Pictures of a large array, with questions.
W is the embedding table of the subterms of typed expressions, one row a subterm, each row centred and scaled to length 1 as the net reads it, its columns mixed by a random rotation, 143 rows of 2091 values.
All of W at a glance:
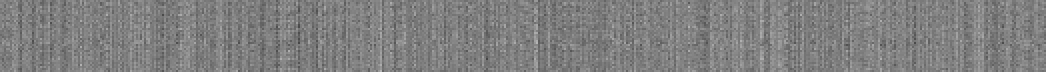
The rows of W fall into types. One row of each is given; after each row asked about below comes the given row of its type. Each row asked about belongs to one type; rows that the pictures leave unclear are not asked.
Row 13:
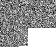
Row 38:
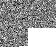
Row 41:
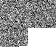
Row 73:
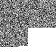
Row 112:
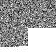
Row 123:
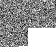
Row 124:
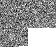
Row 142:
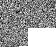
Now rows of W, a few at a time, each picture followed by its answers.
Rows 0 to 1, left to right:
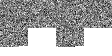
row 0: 123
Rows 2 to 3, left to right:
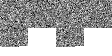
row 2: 41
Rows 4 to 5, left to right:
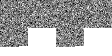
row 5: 38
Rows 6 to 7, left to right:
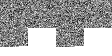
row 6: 112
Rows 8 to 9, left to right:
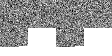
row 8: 13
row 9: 124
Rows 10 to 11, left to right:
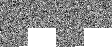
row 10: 38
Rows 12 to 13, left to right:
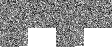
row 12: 41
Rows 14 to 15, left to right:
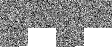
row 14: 41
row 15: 73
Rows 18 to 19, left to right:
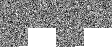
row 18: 112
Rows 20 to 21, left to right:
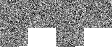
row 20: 41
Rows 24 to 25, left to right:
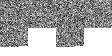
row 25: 73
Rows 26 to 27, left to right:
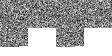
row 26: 124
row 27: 123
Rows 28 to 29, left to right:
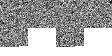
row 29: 142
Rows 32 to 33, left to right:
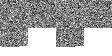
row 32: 41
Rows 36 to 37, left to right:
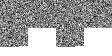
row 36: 112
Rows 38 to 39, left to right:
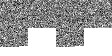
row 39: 123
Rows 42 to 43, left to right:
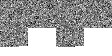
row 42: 112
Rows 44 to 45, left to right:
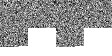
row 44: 142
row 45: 38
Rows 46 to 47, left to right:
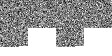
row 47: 41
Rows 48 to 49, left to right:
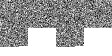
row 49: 73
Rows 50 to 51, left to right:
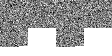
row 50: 13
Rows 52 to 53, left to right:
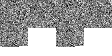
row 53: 13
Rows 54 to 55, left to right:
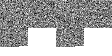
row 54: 142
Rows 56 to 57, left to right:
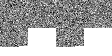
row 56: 13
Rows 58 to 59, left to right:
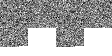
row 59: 142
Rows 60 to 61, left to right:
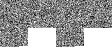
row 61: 112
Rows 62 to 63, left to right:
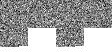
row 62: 124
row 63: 41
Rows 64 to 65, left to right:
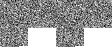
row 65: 124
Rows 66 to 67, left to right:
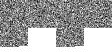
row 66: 73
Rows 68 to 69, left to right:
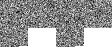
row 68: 142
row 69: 73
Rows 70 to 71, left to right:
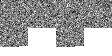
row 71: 142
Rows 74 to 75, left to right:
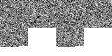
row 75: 124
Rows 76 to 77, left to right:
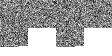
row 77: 73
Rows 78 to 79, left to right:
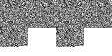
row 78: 13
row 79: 13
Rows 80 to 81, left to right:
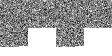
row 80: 123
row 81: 123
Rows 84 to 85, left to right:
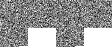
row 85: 73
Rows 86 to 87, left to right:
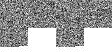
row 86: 142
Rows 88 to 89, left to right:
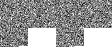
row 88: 73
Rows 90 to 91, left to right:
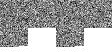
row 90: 73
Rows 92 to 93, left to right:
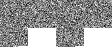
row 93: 124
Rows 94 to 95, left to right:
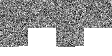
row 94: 123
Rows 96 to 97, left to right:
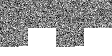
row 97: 123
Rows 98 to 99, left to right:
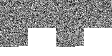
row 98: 38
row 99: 38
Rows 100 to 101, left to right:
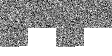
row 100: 41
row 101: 123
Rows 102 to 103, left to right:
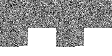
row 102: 13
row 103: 13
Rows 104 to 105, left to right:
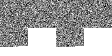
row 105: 112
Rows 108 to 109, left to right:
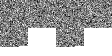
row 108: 73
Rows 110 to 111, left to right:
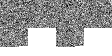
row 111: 13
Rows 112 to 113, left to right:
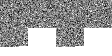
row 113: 123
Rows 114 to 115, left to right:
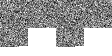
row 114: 142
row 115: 124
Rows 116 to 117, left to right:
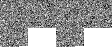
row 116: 41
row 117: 112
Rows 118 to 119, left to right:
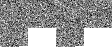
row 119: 123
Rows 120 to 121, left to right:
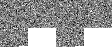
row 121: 123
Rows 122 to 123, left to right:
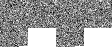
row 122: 13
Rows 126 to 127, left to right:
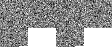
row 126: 142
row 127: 73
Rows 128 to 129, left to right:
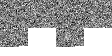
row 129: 124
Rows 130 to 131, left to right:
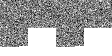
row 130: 123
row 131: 123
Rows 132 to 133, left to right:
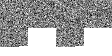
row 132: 142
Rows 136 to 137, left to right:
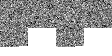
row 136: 112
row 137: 41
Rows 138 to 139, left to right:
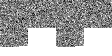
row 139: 41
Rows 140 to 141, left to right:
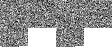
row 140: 41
